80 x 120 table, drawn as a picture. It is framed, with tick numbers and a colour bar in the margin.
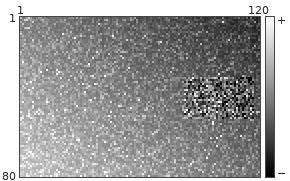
Ninth with the highest average: bottom left. Grain: fine. Odd patch: rougher, in the middle right. Stripes: none. Odd rows or columns: none. Histogram: bell-shaped. Slope: up to the bottom left.
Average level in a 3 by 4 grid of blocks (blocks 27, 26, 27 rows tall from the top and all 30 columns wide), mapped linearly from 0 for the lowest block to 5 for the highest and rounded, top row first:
3 2 1 0
4 3 2 1
5 4 3 2
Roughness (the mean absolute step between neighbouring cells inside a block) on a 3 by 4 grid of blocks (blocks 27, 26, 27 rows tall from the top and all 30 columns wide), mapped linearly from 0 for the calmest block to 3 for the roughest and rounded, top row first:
0000 | 0013 | 0000
